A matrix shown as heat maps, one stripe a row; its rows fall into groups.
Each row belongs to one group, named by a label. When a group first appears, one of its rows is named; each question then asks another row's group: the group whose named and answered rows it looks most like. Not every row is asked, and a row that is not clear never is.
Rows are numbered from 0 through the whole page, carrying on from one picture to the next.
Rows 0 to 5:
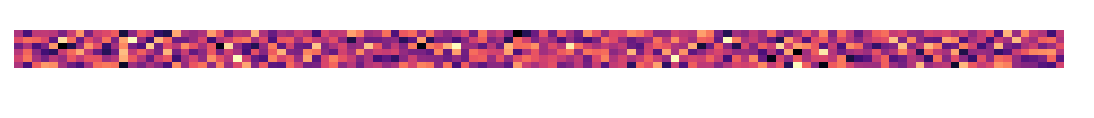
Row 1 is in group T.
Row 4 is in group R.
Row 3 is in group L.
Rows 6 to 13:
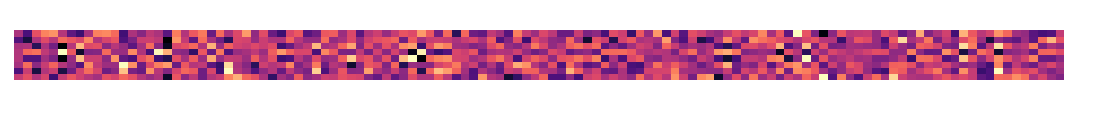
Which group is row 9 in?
T
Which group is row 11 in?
T
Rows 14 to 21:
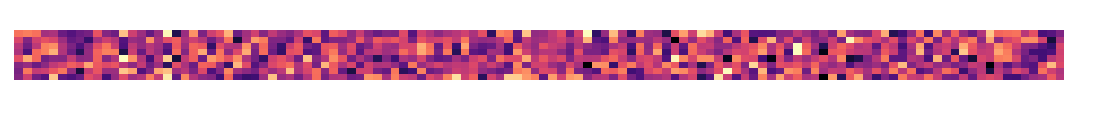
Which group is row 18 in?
R
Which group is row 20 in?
T
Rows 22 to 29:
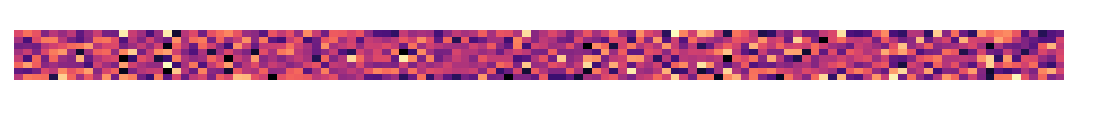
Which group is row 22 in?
R
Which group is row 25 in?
T
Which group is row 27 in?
R
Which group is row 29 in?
T
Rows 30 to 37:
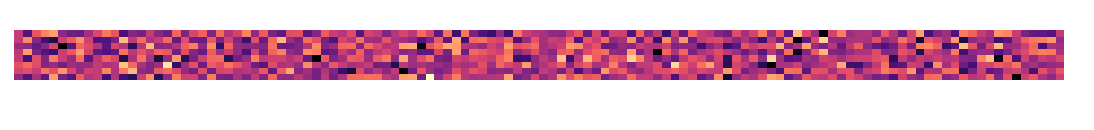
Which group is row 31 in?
L
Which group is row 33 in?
L
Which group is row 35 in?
R
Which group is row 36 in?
T
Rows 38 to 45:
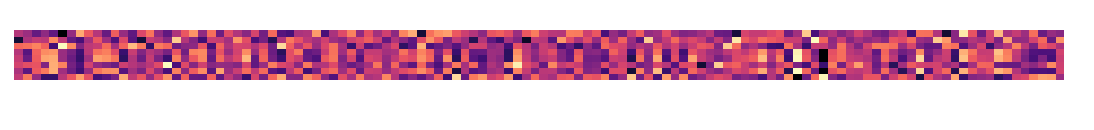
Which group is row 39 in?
T
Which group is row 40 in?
T
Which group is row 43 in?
T
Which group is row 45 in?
L
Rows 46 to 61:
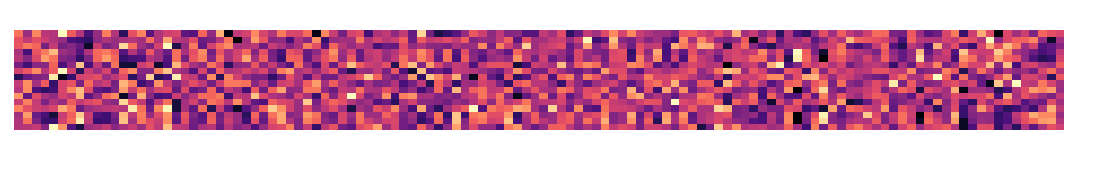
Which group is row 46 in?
T
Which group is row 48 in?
R
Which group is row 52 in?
T
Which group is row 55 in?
L
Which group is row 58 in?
T
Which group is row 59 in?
L
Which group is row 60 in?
L
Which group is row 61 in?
T
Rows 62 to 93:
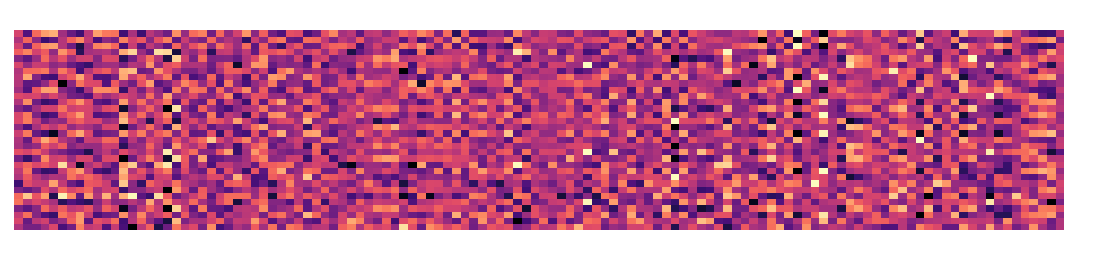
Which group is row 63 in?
L
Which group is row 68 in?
T
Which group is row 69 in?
L
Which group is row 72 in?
R
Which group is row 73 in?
L
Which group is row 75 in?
L
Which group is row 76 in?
R
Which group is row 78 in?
L
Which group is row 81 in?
R
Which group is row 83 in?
T
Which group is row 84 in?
L
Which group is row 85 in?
R
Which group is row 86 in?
T
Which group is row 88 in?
T
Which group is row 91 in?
L
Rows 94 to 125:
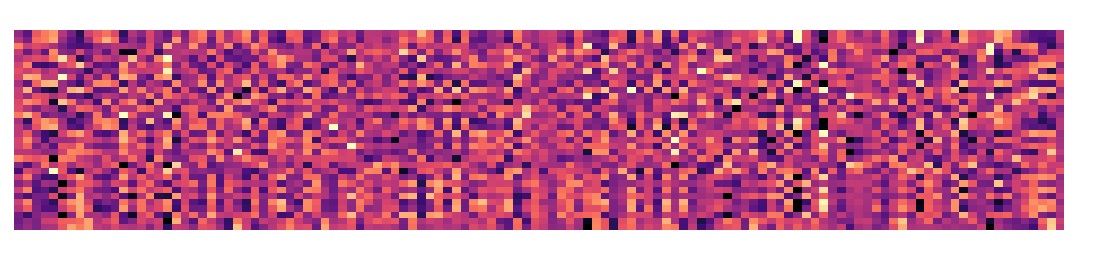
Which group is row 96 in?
R
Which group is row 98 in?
T
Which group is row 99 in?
L
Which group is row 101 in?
T
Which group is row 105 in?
T
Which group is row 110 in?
L
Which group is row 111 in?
R
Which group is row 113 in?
R
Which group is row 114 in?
T
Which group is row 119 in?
L
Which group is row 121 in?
L
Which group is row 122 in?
L
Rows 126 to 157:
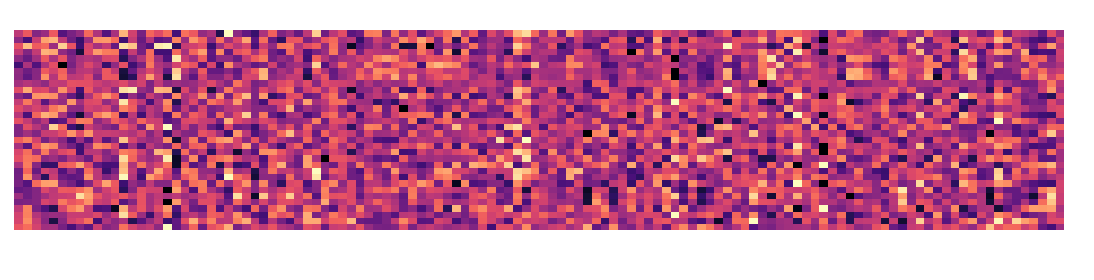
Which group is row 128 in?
T
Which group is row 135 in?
T
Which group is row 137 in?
R
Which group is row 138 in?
T
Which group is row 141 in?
T
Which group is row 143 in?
R
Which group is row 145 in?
T
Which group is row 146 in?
R
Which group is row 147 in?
L
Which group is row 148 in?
T
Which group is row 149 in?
T
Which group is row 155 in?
R
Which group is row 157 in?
R
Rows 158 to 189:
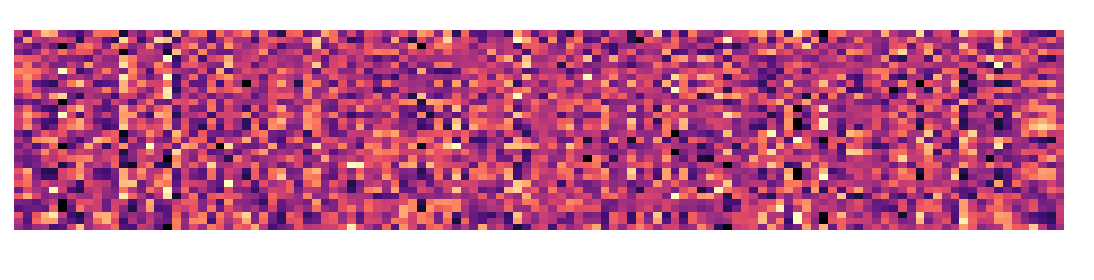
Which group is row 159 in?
T
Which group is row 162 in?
R
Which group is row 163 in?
T
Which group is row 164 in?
T
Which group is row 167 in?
R
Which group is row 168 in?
T
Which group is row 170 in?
L
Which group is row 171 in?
T
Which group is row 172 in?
L
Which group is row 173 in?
L
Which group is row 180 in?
L
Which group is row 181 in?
L
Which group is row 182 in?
T
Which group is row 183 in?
T
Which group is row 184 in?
R
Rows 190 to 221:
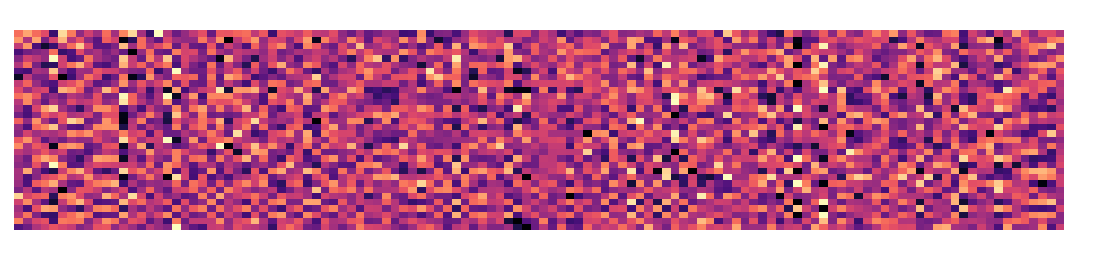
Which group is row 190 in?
T
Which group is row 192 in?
L
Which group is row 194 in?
T
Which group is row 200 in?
R
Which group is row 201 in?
R
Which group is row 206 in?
R
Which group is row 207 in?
R
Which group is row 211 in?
T
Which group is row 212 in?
L
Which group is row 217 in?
L
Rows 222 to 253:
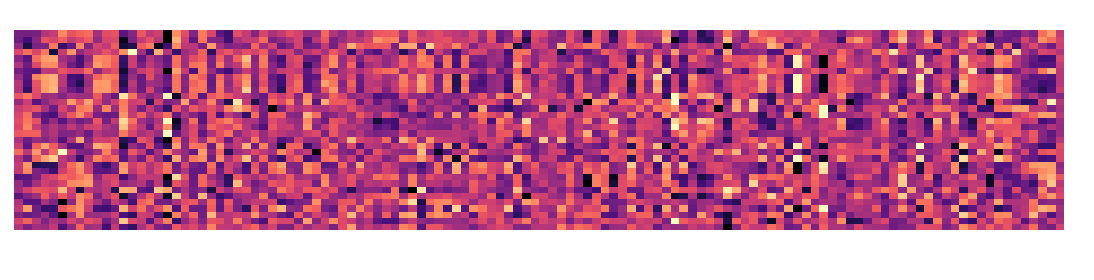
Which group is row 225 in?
T
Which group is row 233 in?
R
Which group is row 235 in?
L
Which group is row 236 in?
R
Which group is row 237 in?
R
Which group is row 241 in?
T
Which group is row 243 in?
L
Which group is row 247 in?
T
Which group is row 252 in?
R
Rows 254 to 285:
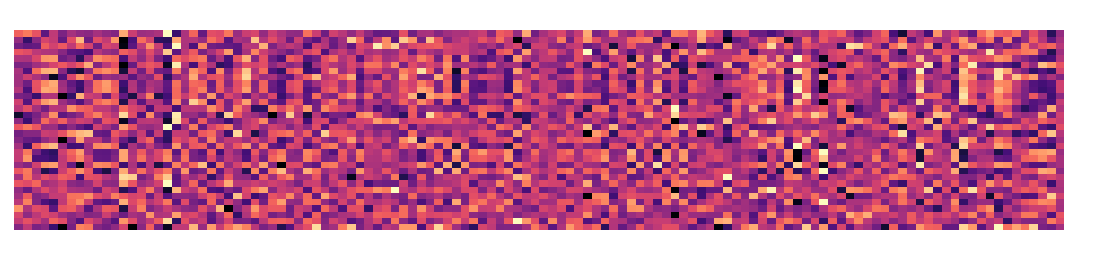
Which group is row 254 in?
R
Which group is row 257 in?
R
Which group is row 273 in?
L
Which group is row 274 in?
L
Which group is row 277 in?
T
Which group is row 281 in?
L
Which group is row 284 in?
T
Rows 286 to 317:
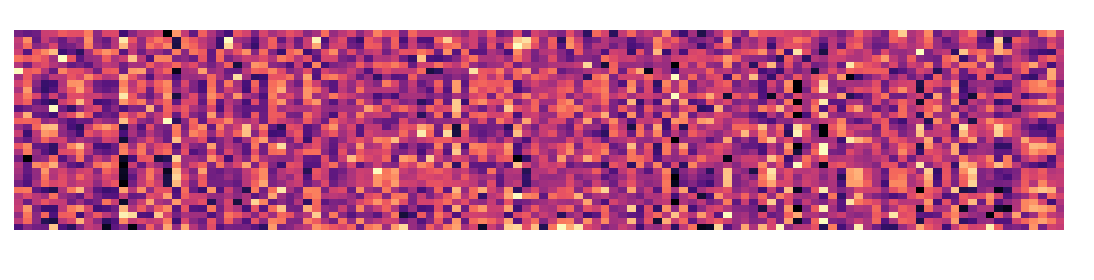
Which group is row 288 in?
T
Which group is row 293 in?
R
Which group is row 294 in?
L
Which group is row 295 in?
L
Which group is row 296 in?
R
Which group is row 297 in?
L
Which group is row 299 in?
L
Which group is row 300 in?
R
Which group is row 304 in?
L
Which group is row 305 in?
L
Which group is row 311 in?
L
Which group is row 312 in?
T
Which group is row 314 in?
L
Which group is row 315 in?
T
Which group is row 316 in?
L
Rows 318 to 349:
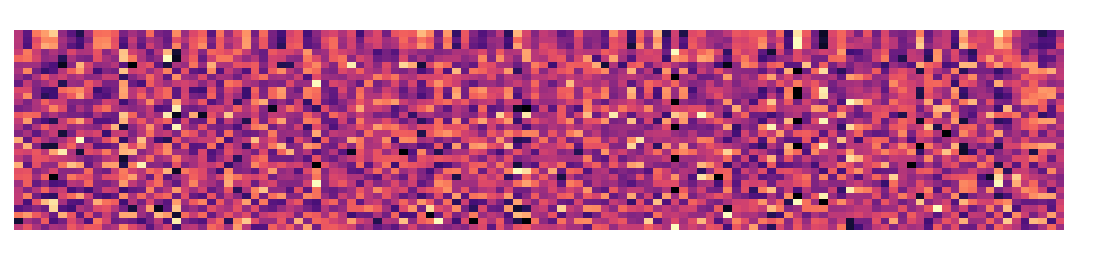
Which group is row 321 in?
R
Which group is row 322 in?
R
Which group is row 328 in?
L
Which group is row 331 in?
R
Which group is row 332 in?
L
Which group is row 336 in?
L
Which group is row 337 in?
T
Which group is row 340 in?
T
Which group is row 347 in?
T
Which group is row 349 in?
R
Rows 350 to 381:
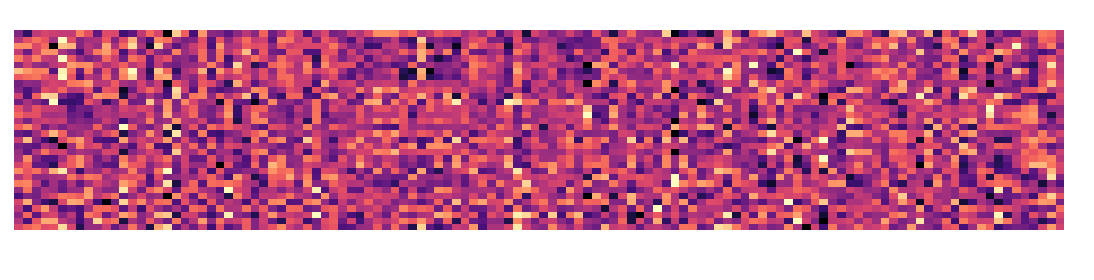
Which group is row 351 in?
T
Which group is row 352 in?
T
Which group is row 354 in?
T
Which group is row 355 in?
R
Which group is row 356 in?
T
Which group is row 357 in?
T
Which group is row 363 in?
R
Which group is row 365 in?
R
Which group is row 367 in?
L
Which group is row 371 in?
L
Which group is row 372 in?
T
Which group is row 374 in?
R
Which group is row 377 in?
L
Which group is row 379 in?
T
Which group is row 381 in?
T
